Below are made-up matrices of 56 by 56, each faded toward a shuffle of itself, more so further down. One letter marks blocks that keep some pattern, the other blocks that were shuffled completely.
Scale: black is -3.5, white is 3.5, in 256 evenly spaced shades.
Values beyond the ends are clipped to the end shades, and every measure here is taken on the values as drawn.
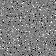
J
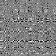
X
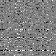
X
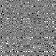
X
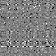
X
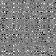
X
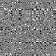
X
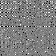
X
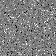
J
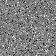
J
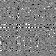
X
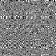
X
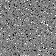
J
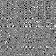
X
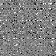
X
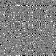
X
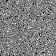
J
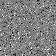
J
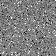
J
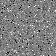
J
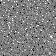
J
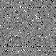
X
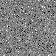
J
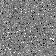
J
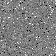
J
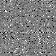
X
